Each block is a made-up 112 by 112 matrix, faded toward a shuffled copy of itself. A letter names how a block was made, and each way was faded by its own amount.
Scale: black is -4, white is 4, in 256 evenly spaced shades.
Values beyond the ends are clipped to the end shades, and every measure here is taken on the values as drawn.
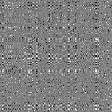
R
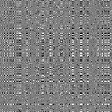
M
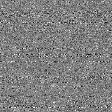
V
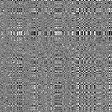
M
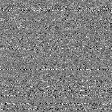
V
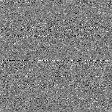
V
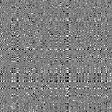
R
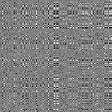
M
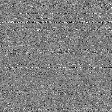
V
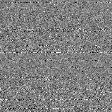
V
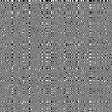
M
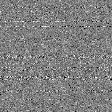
V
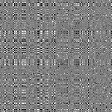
M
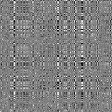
M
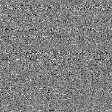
V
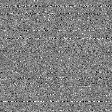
V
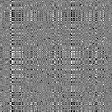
M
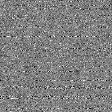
V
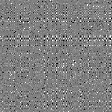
R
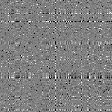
R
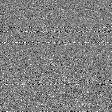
V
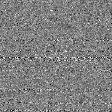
V
